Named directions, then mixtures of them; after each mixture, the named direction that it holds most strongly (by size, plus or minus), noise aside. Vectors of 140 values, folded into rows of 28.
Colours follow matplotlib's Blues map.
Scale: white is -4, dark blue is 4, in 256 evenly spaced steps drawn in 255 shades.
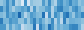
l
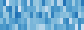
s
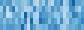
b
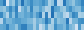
s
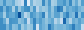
l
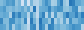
l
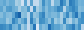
l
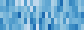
l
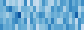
s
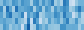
b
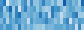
s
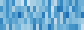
l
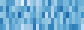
l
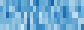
b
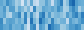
b
